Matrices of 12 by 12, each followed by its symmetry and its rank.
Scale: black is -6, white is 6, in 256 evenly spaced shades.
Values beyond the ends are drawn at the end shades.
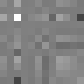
symmetric, rank two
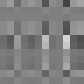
neither, rank one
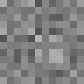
symmetric, rank two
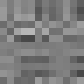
neither, rank two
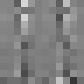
neither, rank two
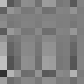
neither, rank one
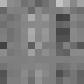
neither, rank two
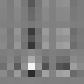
neither, rank one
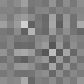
symmetric, rank two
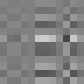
neither, rank one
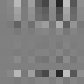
neither, rank one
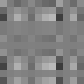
neither, rank one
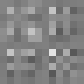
symmetric, rank two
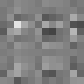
neither, rank two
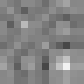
symmetric, rank two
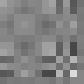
symmetric, rank two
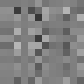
neither, rank two
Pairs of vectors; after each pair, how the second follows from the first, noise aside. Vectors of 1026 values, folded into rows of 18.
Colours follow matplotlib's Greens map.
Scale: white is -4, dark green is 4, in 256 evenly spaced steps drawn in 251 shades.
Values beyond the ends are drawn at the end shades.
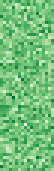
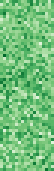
shuffled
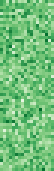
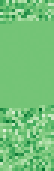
partly zeroed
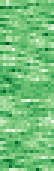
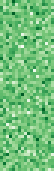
shuffled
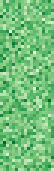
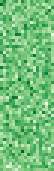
shuffled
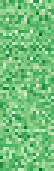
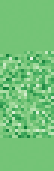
partly zeroed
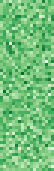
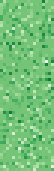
partly zeroed
